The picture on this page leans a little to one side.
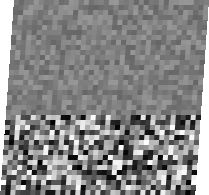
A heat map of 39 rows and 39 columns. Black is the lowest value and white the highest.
Slope: none. Average level on the scale: 50%. Seam: horizontal, 60% of the way down, the top part calmer. Grain: fine. Stripes: none. Mirror symmetry: none.
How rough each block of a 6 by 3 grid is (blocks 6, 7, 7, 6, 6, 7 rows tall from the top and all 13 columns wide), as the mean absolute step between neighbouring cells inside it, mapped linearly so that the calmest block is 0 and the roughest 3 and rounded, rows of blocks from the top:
0 0 0 / 0 0 0 / 0 0 0 / 1 1 2 / 3 3 3 / 3 3 3
